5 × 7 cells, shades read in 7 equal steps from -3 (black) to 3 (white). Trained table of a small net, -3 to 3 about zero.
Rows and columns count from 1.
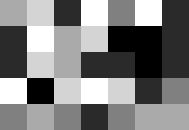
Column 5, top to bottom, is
0 -3 -2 2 0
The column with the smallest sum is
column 7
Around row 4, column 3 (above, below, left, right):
1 0 -3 3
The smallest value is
-3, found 4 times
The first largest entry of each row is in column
4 2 2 1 2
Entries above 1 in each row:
3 2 1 4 0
